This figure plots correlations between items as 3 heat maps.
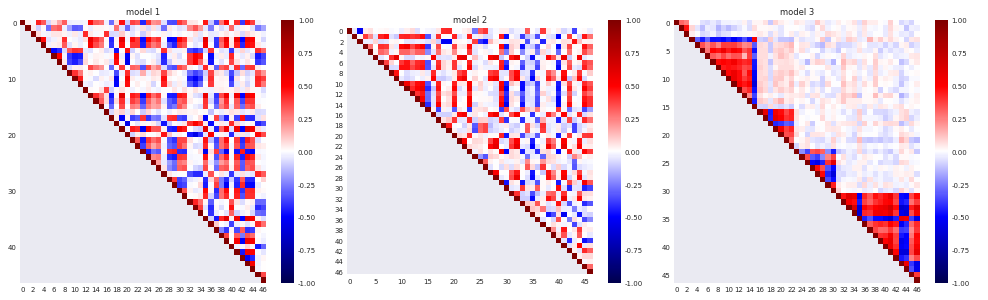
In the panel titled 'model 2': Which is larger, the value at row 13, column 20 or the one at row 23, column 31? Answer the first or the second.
the first
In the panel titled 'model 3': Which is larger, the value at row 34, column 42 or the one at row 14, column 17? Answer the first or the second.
the first
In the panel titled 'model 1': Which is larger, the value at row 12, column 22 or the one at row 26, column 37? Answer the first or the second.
the first
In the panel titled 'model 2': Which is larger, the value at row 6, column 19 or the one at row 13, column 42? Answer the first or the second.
the second
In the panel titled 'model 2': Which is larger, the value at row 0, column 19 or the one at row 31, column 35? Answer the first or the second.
the first
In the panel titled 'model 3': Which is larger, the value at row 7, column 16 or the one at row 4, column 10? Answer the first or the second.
the second
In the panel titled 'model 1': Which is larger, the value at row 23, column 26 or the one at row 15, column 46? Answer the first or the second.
the second
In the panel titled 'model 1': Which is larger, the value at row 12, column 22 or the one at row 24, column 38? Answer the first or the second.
the second
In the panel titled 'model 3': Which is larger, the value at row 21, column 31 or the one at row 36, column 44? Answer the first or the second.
the first
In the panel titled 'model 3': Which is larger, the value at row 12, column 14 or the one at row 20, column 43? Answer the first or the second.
the first
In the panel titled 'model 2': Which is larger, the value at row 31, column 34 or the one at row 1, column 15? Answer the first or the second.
the first
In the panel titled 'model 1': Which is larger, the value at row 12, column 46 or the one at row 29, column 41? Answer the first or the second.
the first
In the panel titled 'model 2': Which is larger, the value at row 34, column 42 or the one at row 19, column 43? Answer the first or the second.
the first
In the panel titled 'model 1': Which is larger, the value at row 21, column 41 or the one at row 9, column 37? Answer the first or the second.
the first
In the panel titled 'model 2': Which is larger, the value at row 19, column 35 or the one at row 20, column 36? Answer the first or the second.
the first
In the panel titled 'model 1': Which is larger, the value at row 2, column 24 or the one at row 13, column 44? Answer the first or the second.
the second
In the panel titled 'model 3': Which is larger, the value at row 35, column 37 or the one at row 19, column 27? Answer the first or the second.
the second
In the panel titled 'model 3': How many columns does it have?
47
